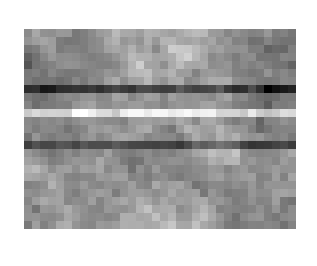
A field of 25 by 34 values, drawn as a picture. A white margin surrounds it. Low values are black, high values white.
Slope: none. Grain: streaks across. Histogram: heavy tails on both sides. Odd lines: rows 8, 11 and 15.
